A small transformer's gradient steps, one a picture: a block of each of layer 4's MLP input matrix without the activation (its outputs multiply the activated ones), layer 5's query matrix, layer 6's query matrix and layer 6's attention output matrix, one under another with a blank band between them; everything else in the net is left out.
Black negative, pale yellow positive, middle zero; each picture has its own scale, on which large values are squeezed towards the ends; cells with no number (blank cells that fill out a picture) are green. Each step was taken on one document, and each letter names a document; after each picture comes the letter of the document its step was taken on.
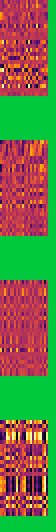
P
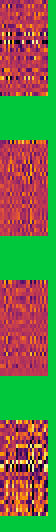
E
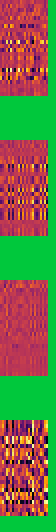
E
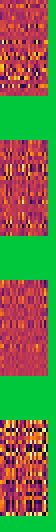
P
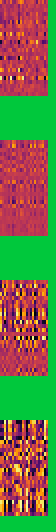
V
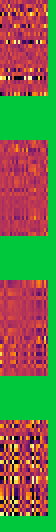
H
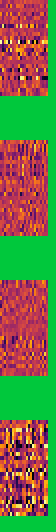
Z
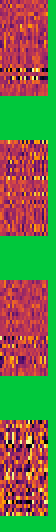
Z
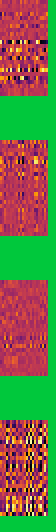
Z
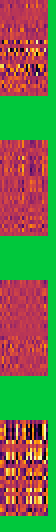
P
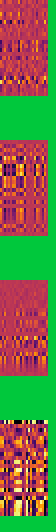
V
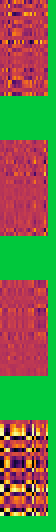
H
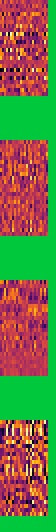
Z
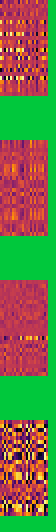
V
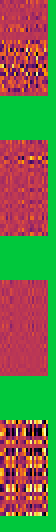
P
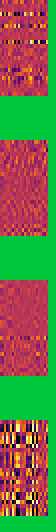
H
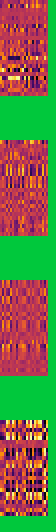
P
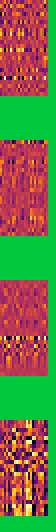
V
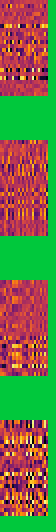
E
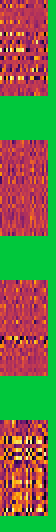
V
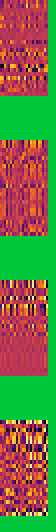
P
